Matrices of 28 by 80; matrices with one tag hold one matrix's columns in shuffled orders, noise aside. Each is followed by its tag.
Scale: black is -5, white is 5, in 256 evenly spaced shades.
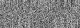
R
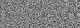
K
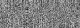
R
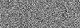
K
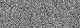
K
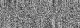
R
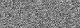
K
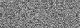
K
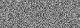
K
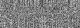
R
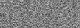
K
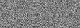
K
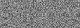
K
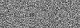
K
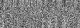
R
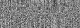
R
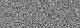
K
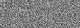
K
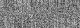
R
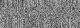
R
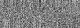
R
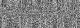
R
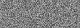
K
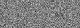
K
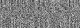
R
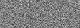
K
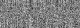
R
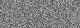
K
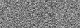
K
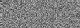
K
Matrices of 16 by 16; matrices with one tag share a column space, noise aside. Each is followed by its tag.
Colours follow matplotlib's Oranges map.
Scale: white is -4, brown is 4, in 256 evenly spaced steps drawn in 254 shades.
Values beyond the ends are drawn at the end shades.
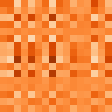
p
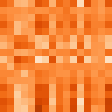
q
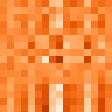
q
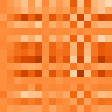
p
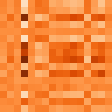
p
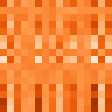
q
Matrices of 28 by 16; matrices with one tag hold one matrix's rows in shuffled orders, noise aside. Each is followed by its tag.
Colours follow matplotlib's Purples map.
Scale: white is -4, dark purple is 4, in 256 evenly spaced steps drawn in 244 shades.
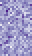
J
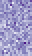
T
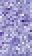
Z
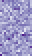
Z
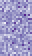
T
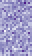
T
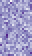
J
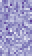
J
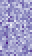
J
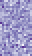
Z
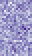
T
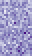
T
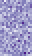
T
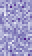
T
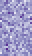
J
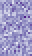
T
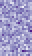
Z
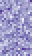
Z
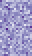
J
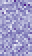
T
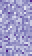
J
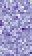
Z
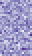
Z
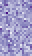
J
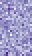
J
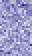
Z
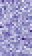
Z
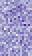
T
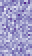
T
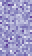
J
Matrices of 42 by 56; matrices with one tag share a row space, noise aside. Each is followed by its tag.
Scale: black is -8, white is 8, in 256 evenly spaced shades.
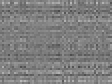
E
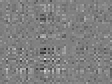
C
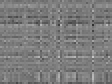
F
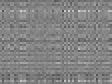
E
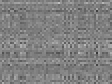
E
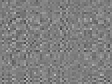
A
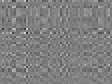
A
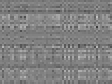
E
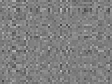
A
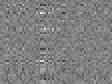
C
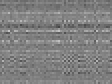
E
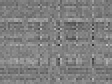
F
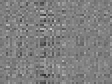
C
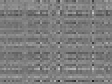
F
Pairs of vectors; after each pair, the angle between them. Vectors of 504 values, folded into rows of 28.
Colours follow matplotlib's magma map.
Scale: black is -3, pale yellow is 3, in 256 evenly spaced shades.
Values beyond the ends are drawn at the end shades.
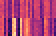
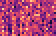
partly aligned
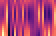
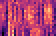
nearly opposite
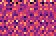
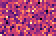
orthogonal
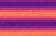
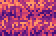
partly opposed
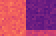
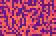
orthogonal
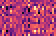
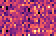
nearly parallel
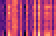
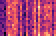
nearly parallel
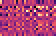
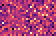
partly aligned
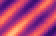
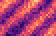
nearly opposite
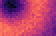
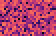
orthogonal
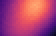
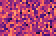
orthogonal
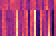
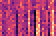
nearly opposite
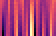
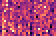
partly opposed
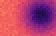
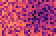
partly aligned
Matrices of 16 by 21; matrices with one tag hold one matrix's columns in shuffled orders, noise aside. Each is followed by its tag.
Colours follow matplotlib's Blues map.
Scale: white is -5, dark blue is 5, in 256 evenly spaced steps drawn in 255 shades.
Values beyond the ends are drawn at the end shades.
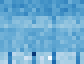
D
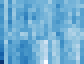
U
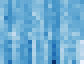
U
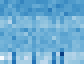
D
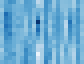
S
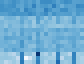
D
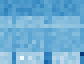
D
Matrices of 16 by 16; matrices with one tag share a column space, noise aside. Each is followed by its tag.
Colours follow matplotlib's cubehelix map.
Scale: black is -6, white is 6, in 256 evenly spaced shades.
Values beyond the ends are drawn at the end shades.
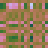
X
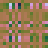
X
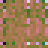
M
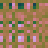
X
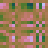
X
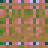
M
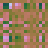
X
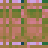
M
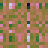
X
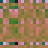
M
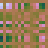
X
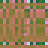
M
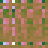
M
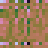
M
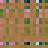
M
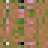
M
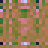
M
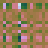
X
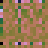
M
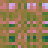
X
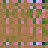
M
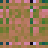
M
